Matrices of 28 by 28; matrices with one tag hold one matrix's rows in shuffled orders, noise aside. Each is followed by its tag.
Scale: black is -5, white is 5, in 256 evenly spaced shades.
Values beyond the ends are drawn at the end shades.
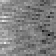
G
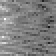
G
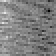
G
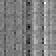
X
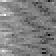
G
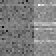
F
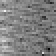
G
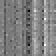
X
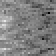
G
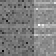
F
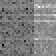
F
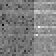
F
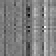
X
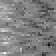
G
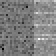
F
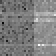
F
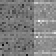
F
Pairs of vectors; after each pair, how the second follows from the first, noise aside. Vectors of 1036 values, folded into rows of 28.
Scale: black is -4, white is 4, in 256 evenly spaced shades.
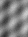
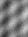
copied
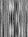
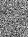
shuffled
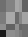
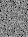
shuffled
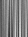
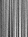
copied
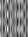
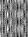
copied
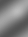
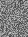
shuffled
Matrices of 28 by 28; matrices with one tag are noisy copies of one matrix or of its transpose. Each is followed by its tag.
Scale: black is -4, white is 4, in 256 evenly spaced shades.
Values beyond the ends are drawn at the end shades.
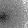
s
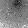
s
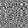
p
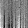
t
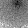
s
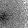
s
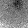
s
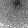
s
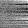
t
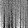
t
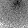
s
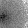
s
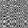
p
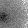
s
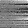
t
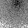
s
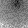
s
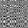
p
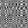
p
